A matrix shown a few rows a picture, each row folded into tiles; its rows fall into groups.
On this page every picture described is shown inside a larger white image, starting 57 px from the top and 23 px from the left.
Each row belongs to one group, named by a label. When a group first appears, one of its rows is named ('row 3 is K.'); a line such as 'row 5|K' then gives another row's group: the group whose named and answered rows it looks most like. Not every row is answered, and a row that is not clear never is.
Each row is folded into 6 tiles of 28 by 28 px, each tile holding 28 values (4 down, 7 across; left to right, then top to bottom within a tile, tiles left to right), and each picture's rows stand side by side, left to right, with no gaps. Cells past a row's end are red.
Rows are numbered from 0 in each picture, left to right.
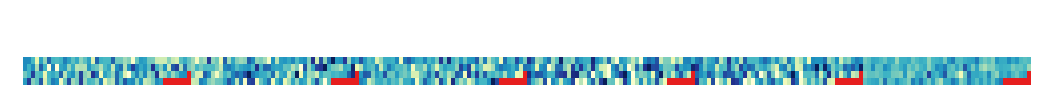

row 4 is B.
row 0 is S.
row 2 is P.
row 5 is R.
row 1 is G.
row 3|B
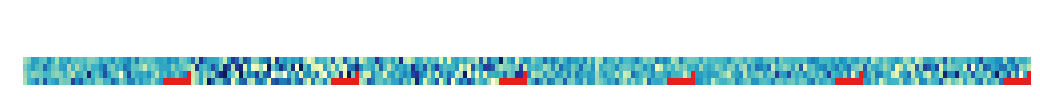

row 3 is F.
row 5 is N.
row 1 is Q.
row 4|N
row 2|G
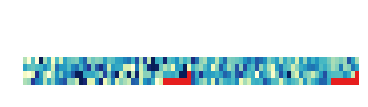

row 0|G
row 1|B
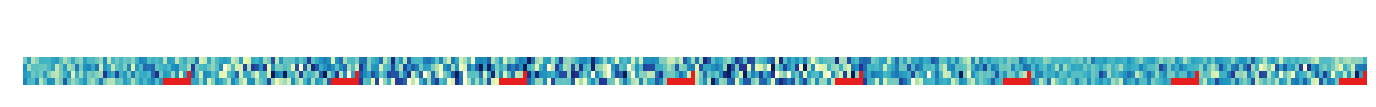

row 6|S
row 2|B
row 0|N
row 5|B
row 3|B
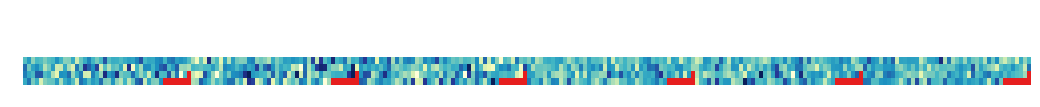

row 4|R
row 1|G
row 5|P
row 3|N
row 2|P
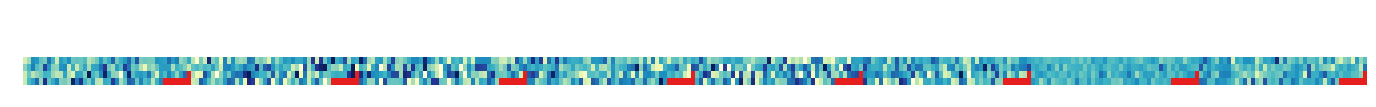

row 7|P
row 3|P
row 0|R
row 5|B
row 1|G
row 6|S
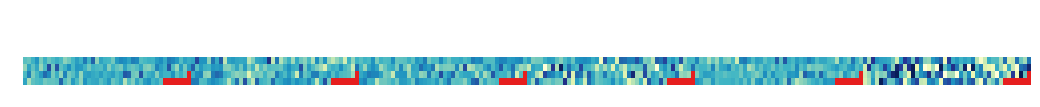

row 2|N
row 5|Q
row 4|P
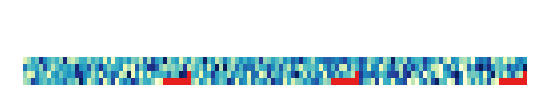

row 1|F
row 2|B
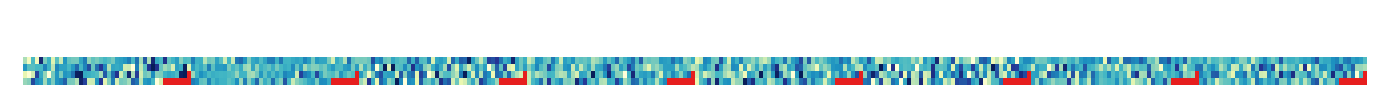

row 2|F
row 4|R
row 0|G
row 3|R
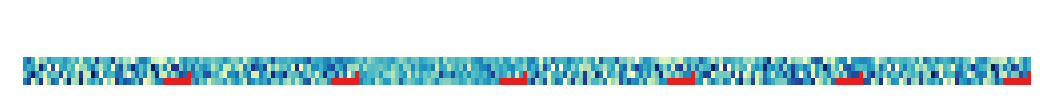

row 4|S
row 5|S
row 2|N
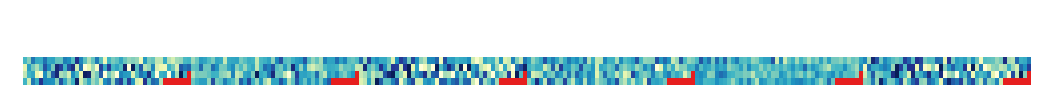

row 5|Q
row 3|F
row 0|Q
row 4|P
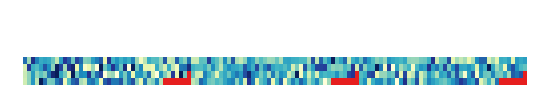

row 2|S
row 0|Q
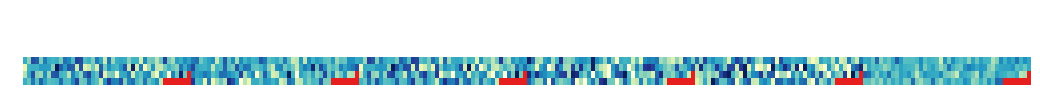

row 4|Q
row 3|B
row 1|B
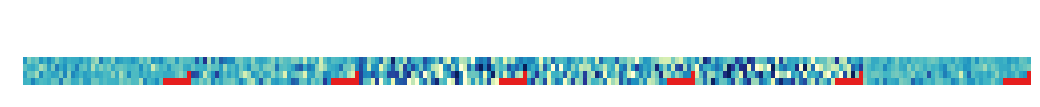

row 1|P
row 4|Q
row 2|B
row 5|R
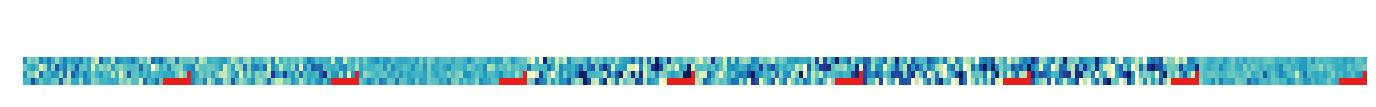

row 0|F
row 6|B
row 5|B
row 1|N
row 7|R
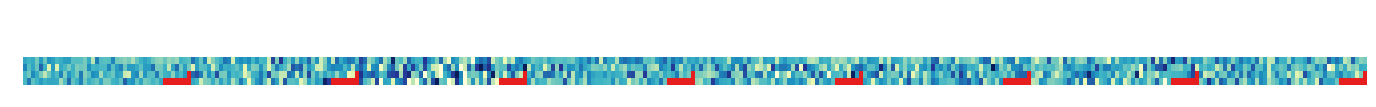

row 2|B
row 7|F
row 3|F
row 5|S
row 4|Q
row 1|P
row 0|S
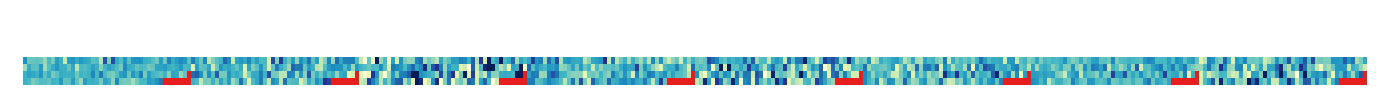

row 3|P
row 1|P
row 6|N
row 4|F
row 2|G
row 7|R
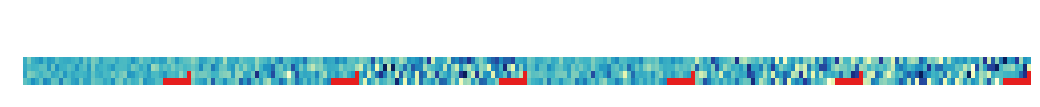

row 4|G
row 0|F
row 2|F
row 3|R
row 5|G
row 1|R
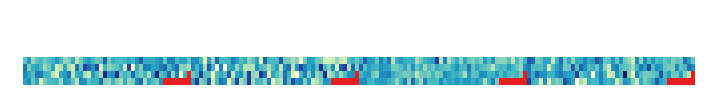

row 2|P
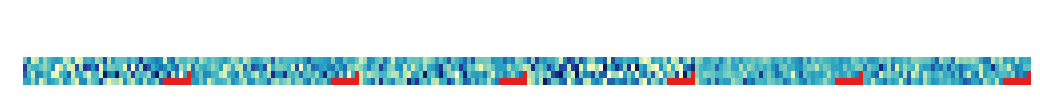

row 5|S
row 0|N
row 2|R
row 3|Q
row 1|N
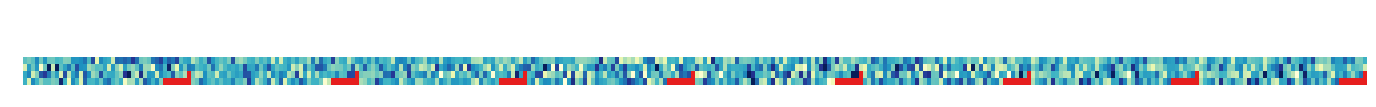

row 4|G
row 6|R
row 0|F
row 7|R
